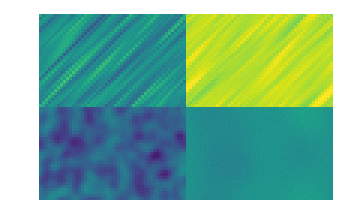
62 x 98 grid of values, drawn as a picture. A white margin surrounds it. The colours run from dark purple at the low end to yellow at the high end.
The table splits into 2 rows of 2 panels. Panel 1,1: middling, slanting up to the right. Panel 1,2: very high, slanting up to the right, faint in contrast. Panel 2,1: low, blotchy. Panel 2,2: middling, smooth, faint in contrast.
